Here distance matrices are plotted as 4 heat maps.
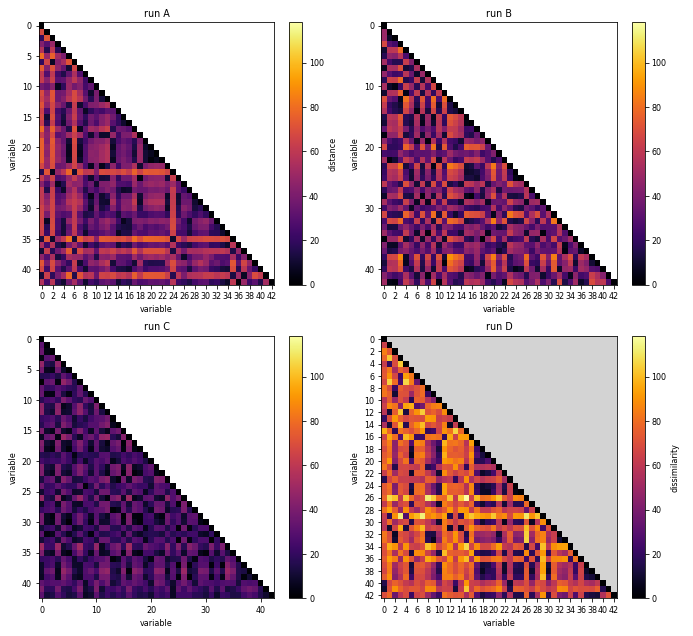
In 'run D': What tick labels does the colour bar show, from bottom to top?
0, 20, 40, 60, 80, 100
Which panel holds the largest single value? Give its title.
run D
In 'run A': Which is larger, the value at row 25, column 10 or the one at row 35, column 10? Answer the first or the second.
the second
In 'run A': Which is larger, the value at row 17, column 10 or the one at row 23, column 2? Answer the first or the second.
the second
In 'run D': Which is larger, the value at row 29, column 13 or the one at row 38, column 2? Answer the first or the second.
the first
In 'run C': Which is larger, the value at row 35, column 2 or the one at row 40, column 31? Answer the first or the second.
the second
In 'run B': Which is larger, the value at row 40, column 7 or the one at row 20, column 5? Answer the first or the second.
the second
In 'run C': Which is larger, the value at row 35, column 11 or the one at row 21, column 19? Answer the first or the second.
the second
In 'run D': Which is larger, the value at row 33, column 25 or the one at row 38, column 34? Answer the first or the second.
the second
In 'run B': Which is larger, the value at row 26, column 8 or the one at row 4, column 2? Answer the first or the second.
the second
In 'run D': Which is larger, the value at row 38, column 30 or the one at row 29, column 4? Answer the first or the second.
the second
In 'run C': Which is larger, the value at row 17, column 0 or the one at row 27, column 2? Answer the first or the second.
the first
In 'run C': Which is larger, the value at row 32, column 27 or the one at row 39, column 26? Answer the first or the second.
the second
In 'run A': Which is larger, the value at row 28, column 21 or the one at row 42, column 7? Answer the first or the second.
the first
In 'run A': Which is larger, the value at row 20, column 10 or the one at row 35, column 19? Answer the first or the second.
the second
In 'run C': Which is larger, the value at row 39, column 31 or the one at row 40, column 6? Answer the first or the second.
the second
